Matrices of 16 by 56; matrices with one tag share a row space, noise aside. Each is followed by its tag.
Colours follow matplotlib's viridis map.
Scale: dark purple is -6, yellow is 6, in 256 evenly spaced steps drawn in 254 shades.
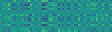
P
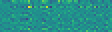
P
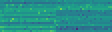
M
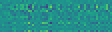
P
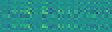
P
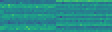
M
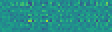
P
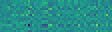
P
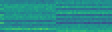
M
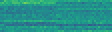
M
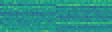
M
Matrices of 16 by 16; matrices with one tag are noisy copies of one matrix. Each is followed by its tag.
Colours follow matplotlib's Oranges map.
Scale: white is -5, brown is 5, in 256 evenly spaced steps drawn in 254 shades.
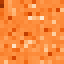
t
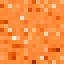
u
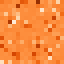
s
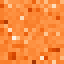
u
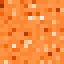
t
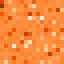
t
